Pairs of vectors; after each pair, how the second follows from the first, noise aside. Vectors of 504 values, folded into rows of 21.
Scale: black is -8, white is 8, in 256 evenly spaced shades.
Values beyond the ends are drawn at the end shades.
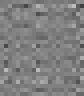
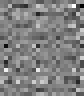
scaled up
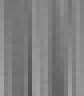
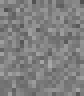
shuffled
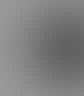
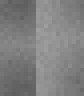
wrapped around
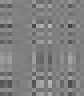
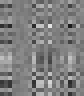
scaled up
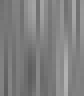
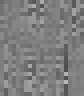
sign-scrambled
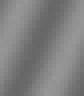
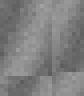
wrapped around
